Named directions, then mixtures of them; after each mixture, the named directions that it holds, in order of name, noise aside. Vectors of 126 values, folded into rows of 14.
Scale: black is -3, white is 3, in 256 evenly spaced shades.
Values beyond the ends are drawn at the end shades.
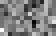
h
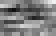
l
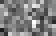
h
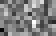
h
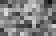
h, l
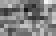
h, l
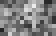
h, l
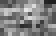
h, l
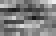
l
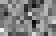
h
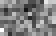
h, l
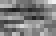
l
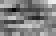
l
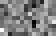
h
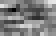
l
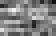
h, l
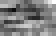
l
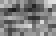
h, l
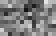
h, l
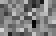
h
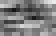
l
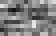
h, l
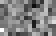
h
